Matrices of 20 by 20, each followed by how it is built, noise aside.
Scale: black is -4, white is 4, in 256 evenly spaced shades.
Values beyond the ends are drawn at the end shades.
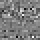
uneven rows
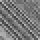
Toeplitz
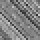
Toeplitz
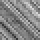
Toeplitz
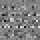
uneven rows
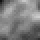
smooth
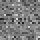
uneven rows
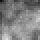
smooth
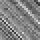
Toeplitz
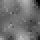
smooth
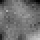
smooth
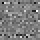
uneven rows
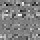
uneven rows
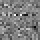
uneven rows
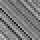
Toeplitz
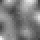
smooth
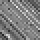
Toeplitz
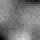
smooth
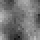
smooth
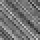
Toeplitz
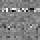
uneven rows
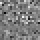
uneven rows
